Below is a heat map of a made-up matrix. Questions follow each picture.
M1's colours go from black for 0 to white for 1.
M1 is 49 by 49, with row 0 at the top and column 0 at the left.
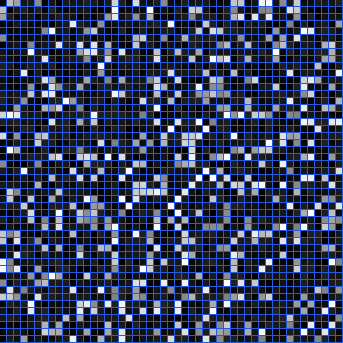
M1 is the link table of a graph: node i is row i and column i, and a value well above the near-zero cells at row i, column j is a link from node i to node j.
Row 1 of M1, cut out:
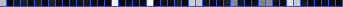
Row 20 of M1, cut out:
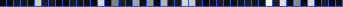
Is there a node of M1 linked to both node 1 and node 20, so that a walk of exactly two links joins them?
yes
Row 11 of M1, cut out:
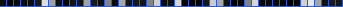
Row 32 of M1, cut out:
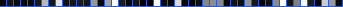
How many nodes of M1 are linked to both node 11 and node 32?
8
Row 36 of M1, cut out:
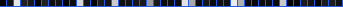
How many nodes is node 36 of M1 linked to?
9
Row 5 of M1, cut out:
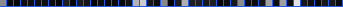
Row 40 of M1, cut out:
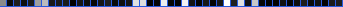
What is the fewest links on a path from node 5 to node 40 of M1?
1
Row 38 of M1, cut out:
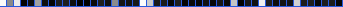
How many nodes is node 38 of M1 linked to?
10
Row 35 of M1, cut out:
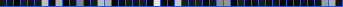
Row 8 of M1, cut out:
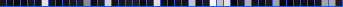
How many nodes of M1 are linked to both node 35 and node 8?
7
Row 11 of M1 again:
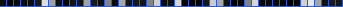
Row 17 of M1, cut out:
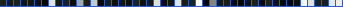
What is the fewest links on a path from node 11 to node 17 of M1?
1
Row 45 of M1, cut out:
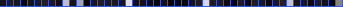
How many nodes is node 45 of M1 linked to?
6
